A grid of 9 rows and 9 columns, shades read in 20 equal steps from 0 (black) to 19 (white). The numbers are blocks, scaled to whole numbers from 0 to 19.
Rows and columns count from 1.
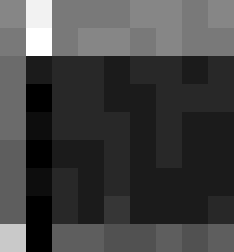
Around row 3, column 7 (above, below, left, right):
10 3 3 2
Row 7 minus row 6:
0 1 1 0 0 0 -1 0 0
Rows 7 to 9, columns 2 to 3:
1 3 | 0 3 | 0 7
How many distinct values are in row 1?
3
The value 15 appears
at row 9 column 1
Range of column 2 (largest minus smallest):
19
